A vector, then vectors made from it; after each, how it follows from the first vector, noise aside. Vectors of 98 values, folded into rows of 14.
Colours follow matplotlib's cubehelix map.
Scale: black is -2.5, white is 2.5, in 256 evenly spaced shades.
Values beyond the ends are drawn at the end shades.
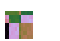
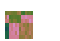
shrunk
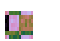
wrapped around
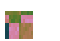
shrunk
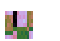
wrapped around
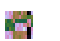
wrapped around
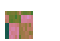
shrunk
